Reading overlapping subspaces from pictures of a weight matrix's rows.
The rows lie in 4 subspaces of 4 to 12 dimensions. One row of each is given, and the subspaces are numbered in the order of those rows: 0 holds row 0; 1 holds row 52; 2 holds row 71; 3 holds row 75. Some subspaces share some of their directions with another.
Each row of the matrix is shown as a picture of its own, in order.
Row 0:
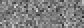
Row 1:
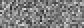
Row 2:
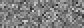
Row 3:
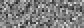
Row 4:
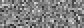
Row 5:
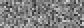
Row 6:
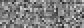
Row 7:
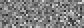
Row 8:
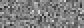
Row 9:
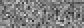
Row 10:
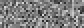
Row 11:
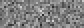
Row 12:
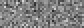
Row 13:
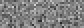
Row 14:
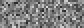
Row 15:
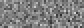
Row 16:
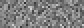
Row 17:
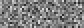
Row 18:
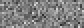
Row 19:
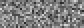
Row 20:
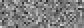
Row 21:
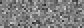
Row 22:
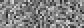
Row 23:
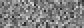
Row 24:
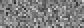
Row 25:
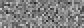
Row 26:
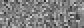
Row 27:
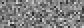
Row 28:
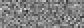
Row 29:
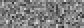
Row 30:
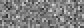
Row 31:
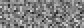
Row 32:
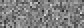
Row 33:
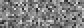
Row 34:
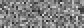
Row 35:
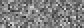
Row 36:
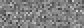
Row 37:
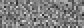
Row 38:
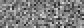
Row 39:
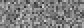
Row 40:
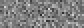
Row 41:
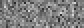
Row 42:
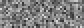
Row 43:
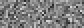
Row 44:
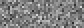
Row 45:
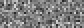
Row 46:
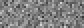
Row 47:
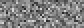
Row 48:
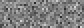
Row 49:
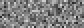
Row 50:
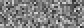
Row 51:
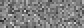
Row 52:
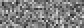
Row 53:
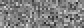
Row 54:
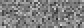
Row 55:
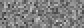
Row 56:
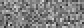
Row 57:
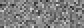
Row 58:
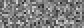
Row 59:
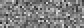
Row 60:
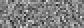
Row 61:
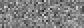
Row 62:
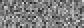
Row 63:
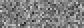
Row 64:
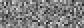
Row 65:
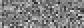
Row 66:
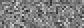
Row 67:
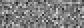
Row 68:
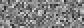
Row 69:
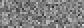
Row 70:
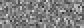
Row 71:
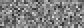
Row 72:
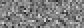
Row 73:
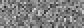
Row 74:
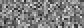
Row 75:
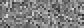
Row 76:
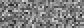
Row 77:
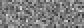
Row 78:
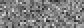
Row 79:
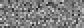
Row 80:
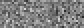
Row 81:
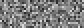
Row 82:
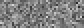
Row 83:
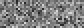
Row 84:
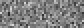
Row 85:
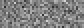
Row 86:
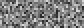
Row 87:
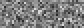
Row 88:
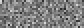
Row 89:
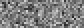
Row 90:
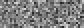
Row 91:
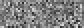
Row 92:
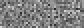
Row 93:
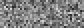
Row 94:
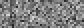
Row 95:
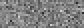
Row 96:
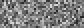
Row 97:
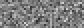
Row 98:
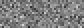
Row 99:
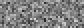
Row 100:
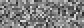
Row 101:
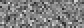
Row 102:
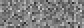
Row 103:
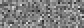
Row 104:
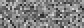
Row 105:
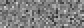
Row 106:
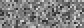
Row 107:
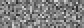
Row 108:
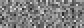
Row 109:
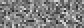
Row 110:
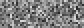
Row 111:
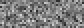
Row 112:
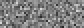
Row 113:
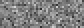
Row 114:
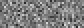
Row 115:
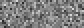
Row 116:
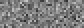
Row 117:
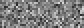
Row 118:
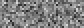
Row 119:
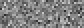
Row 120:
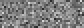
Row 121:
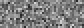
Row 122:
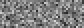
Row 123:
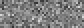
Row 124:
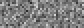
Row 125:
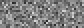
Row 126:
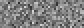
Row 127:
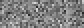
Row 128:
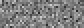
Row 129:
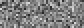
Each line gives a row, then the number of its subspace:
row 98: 2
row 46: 0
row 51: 0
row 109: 1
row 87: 2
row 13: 3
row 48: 3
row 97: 3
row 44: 0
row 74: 2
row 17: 0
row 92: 3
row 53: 3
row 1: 0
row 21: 2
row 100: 0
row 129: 0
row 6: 1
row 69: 3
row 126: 1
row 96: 2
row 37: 1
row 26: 3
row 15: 3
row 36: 0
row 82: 0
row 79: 0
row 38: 3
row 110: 0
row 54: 2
